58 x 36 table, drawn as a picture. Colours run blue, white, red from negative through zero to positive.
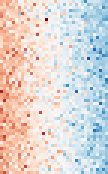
Odd rows or columns: none. Slope: up to the left. Stripes: none. Histogram: bell-shaped. Average level on the scale: 50%. Grain: fine.
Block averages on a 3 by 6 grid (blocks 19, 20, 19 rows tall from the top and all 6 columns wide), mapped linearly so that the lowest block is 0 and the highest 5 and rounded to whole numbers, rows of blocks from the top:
543210
543210
543210
